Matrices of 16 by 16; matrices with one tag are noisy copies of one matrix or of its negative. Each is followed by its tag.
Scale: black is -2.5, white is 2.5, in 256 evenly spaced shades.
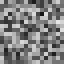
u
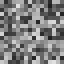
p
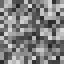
p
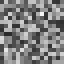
u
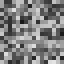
p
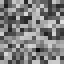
p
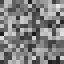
p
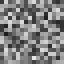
u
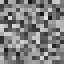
u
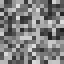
p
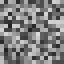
u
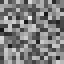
u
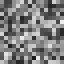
p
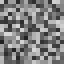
u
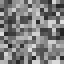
p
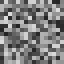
u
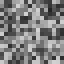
p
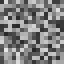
u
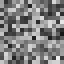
p
